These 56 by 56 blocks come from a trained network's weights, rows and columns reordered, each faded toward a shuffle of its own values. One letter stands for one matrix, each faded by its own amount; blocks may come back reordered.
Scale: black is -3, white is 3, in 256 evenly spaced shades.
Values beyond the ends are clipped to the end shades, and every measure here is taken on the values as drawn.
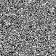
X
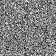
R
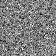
R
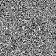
X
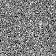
X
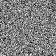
R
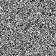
R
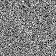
R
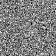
X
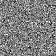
R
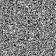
X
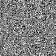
X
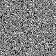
X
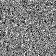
R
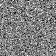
R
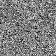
X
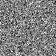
R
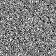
R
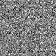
X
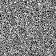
R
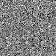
X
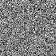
X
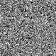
X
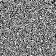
R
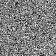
R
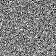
R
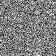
R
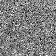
R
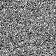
R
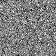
R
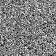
R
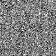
X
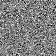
R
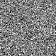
X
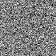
R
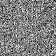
X
